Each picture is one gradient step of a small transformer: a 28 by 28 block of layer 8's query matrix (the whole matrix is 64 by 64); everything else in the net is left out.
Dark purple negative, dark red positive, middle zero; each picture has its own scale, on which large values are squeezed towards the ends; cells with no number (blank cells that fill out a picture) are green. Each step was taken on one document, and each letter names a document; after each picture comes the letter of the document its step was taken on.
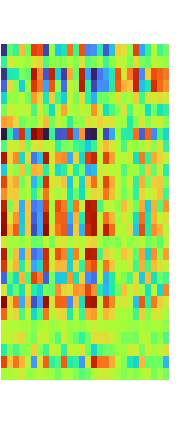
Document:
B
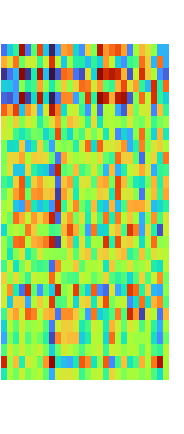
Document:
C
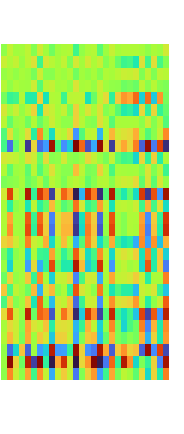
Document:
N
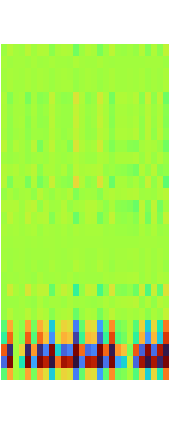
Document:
N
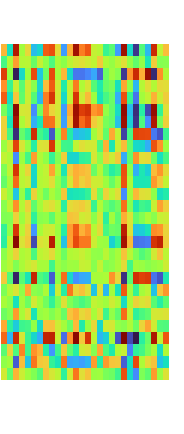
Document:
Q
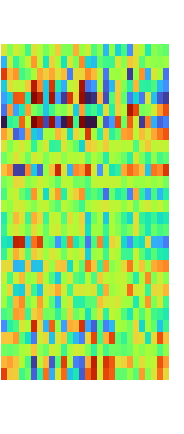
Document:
B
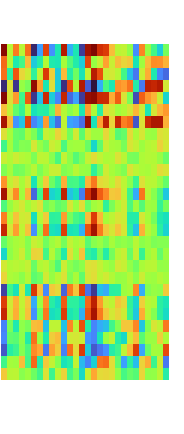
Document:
B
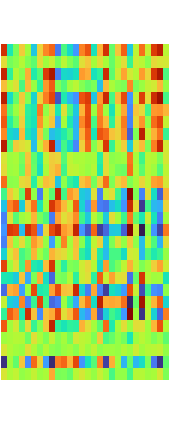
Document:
C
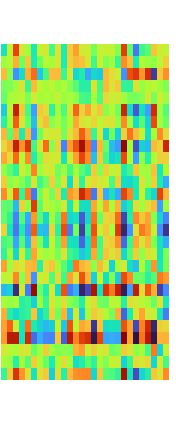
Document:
Q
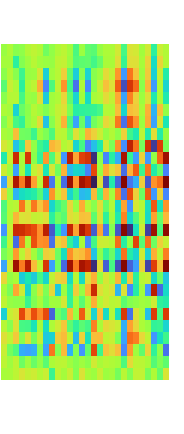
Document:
Q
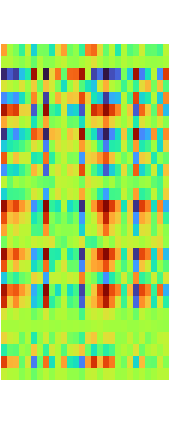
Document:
B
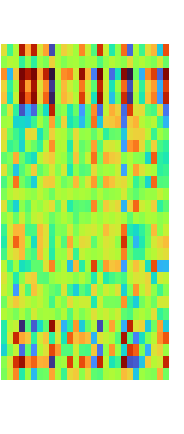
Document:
Q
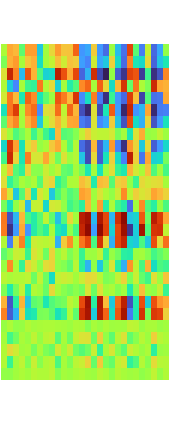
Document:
C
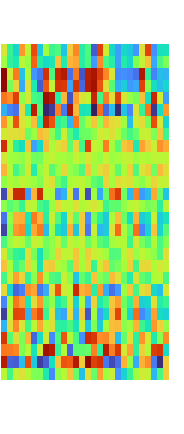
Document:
B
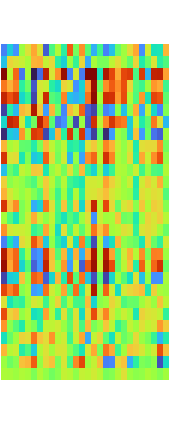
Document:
B
